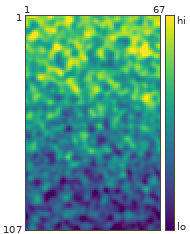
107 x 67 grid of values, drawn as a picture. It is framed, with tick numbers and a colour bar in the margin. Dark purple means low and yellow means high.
The field is mottled with small blotches. No regular stripes run through it. Values rise toward the top. On average the colour sits 50% of the way up the scale.
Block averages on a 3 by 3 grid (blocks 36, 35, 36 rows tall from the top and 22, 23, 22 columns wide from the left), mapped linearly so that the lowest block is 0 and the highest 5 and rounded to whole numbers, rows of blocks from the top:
555 / 333 / 000
